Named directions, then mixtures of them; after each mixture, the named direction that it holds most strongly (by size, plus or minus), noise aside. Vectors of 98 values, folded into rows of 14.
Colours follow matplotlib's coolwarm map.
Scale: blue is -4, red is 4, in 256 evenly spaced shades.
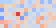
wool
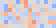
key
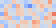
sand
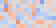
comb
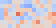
sand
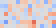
key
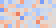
wool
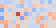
wool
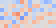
wool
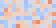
sand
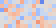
comb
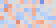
comb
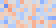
comb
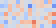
sand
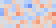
sand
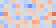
sand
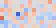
wool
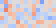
comb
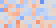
comb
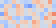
sand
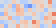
sand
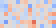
key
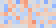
key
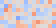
comb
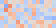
comb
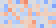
key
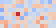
wool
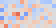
wool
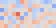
wool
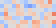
sand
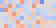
comb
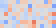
key
